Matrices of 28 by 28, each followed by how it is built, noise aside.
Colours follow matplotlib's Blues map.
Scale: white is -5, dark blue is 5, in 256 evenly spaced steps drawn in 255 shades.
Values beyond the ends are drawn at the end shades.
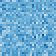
low rank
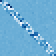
banded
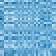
low rank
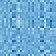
low rank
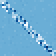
banded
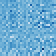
low rank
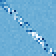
banded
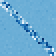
banded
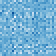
low rank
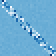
banded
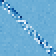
banded
